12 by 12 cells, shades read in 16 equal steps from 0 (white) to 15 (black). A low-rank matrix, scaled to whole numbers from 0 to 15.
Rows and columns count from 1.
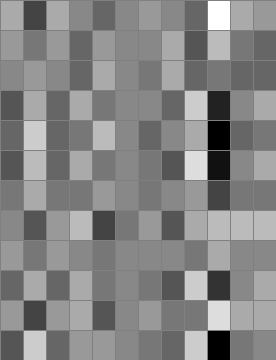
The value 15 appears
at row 5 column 10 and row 12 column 10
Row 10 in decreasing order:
12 10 9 9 8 8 7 7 5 5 5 3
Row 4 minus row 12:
0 2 0 -1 2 0 -1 0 0 -2 -1 -2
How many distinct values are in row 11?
7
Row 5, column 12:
8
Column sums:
93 79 89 78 89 85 88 94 71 103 84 78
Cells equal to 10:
9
